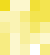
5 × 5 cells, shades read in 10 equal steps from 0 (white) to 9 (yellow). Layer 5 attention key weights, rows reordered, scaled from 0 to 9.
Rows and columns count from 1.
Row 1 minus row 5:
4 0 -1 8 2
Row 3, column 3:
4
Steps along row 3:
down up up down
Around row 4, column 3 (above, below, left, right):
4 3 2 3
